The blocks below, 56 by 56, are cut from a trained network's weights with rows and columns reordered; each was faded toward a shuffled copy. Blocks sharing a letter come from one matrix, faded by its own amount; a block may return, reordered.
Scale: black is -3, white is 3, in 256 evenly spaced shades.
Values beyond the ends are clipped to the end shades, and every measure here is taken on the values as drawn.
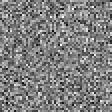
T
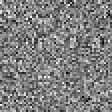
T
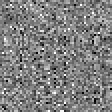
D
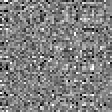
D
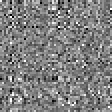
D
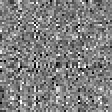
D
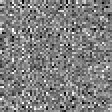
D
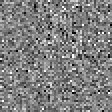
D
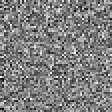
T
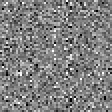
D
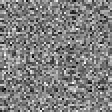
T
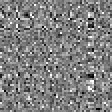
D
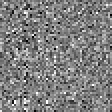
D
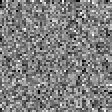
T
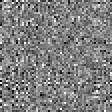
D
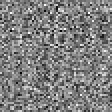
T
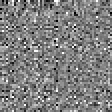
D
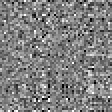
D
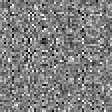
D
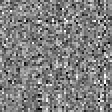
D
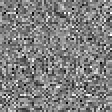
T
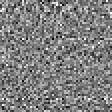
T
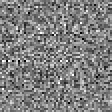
T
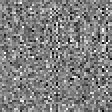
D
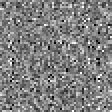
D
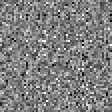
D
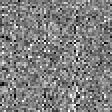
D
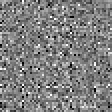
D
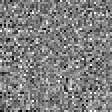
D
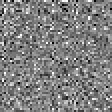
D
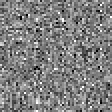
D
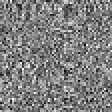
T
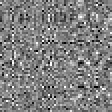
D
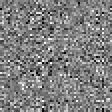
D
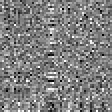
D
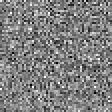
T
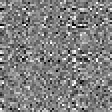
D
